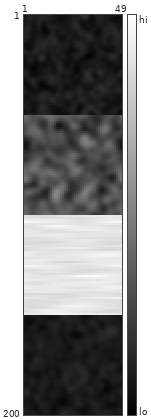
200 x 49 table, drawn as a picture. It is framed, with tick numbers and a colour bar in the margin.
It is made of 4 by 1 panels. Panel 1,1: very low, blotchy, faint in contrast. Panel 2,1: low, blotchy. Panel 3,1: very high, streaked across, faint in contrast. Panel 4,1: very low, blotchy, faint in contrast.
